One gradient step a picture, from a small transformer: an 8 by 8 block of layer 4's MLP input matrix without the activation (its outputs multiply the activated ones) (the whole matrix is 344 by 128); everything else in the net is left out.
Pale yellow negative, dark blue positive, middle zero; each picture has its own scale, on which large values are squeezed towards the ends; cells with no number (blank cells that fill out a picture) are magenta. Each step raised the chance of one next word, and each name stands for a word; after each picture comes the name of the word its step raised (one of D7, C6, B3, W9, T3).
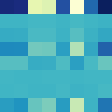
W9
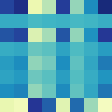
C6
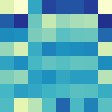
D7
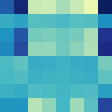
W9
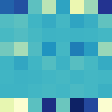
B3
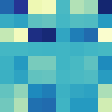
C6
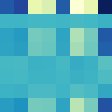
W9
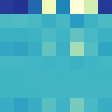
W9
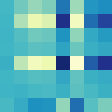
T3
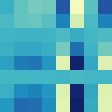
B3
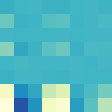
B3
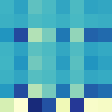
C6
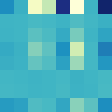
W9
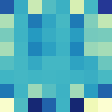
B3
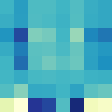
C6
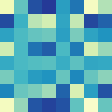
D7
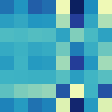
D7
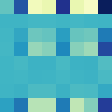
W9
